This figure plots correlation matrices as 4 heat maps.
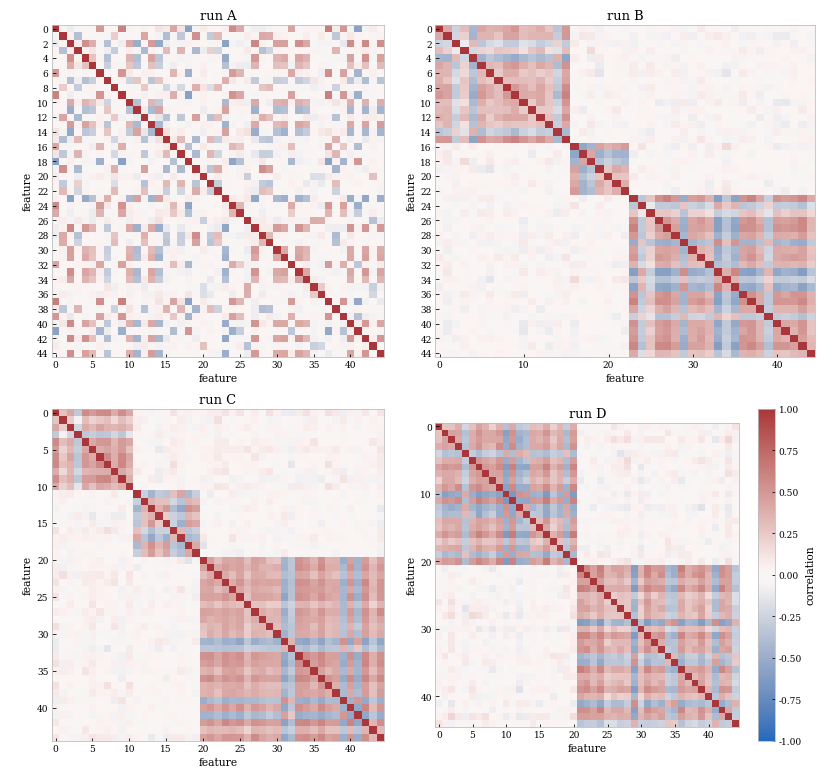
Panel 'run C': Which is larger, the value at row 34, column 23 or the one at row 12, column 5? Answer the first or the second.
the first
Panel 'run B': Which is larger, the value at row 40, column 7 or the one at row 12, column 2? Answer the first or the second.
the first
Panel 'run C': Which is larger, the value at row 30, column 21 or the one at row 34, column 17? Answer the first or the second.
the first
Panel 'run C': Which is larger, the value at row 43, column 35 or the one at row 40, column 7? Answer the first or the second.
the first
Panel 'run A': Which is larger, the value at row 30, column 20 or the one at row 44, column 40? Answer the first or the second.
the second
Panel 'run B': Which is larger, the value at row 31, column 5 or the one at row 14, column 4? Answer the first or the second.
the second
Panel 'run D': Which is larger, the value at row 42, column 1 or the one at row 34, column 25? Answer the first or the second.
the first
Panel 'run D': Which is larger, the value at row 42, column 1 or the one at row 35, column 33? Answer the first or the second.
the first
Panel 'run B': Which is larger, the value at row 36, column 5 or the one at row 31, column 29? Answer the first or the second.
the first
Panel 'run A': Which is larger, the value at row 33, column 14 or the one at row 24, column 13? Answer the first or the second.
the second
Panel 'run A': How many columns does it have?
45
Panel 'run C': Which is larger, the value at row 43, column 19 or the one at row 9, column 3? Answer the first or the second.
the first
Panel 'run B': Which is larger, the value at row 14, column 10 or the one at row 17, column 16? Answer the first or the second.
the first
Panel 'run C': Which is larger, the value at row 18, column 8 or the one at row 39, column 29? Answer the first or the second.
the first
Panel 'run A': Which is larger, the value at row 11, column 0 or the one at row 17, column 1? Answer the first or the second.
the first
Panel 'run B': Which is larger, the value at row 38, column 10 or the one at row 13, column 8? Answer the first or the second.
the second
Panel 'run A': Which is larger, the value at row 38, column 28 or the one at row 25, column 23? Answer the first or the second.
the second
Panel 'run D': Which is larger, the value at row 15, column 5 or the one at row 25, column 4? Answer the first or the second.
the first
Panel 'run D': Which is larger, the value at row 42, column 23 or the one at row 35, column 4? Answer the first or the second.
the first
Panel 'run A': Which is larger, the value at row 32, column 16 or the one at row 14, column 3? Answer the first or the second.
the first
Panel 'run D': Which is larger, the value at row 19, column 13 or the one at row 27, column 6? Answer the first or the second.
the first
